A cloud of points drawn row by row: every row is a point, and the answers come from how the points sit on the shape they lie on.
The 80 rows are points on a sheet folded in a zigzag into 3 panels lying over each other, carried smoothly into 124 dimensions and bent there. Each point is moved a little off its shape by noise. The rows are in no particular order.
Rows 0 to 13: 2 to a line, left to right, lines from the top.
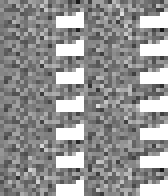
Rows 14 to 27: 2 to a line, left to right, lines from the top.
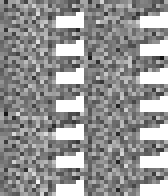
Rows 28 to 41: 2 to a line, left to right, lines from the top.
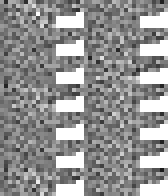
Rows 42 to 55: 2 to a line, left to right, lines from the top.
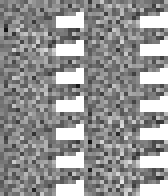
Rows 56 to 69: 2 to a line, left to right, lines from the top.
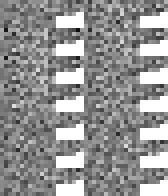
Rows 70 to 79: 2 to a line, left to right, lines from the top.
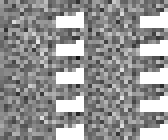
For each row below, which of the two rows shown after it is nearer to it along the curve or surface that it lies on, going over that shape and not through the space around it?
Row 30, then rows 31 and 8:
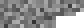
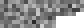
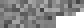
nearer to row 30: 31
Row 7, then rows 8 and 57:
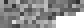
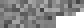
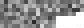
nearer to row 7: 8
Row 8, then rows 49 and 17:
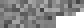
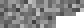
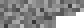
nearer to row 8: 49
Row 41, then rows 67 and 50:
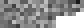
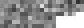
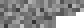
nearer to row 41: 67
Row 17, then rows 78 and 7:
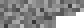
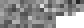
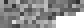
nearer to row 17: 7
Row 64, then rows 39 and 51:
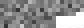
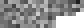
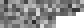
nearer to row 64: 51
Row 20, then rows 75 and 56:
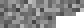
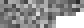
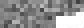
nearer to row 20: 56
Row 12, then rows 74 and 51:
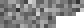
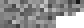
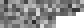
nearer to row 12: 74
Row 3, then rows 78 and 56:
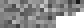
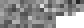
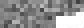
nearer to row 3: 78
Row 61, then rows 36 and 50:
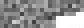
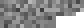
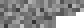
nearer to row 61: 50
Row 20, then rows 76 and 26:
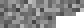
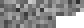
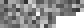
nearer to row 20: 76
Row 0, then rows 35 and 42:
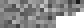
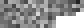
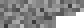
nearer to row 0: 35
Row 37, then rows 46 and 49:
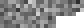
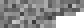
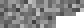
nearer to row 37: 49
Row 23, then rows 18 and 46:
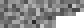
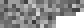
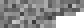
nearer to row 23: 46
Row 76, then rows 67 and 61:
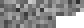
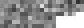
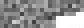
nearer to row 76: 67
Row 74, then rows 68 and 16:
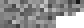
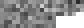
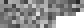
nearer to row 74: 68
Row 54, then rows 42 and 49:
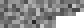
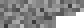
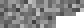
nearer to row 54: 42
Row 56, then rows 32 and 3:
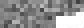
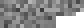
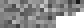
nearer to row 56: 32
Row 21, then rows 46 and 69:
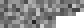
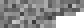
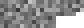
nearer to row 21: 46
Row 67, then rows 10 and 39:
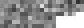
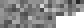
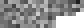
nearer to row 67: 10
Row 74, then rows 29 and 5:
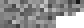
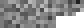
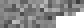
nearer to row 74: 29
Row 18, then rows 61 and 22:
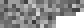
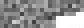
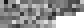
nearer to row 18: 22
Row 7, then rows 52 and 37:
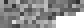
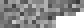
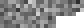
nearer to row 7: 52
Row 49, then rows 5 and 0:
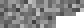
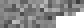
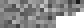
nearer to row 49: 5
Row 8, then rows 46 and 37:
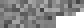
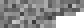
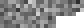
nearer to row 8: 37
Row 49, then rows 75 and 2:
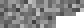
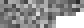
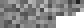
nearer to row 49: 2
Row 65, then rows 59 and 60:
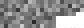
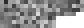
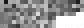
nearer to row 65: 59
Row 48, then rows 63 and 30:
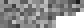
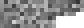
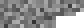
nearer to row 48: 63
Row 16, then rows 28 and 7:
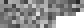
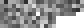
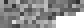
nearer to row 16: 28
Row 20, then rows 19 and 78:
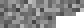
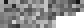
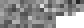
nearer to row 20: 78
